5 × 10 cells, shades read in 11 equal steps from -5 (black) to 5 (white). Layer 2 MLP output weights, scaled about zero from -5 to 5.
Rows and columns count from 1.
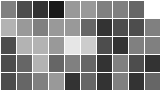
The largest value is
5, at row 1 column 10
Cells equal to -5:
0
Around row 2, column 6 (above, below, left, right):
1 3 1 -3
